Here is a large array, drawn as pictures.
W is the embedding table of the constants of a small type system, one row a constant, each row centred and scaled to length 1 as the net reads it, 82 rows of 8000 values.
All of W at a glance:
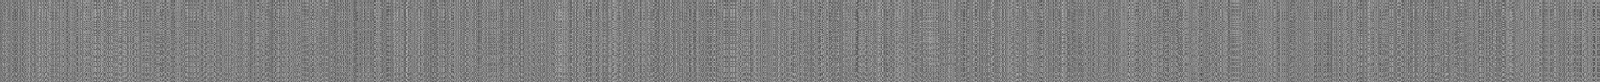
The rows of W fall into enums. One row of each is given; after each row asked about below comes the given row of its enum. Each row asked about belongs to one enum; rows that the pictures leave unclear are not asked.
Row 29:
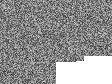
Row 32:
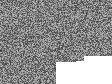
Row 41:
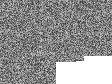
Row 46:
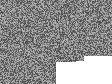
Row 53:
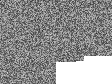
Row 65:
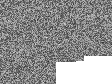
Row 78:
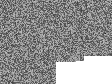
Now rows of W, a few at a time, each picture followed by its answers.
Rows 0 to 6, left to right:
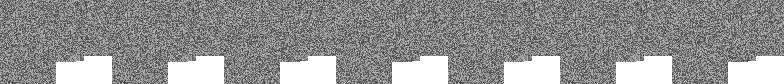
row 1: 78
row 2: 32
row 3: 46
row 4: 78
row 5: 78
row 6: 46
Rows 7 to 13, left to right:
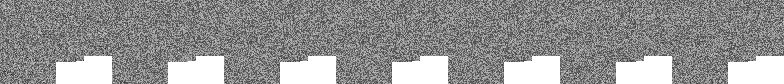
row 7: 29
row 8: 78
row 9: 46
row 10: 46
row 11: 46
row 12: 65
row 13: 32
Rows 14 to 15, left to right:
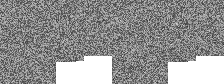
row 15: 65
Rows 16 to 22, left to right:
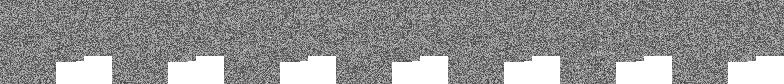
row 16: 32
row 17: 78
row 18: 65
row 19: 65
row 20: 32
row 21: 41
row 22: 78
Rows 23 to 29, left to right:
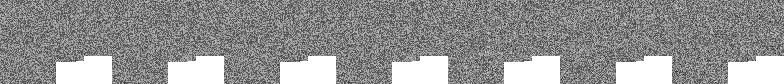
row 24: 78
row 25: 46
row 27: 41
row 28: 65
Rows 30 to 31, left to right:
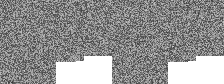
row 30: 78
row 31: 32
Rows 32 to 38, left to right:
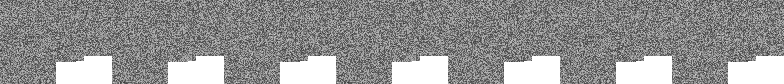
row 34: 53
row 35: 78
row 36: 46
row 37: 32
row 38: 53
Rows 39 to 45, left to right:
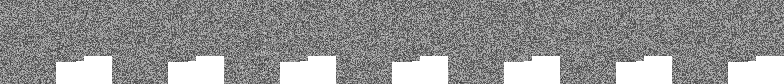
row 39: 32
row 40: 46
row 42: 53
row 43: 78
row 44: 65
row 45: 46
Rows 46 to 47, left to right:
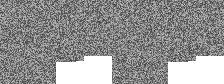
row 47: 53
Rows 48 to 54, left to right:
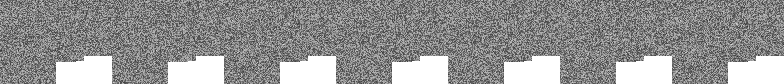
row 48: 32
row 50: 65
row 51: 46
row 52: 46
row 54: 65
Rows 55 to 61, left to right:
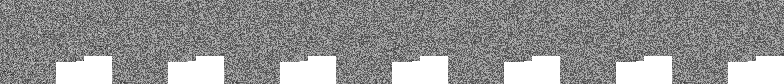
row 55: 29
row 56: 78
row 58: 32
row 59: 46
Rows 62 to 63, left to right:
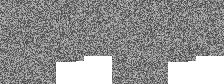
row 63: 53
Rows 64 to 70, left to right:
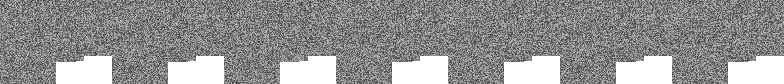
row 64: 53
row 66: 78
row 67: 46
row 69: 65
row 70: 46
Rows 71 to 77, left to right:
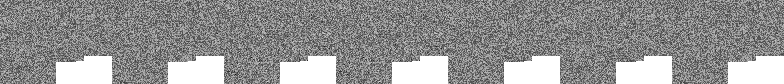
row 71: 65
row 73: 29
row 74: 29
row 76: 65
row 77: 78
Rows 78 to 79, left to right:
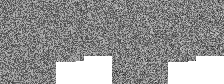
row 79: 29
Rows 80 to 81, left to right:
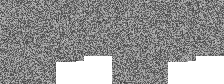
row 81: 78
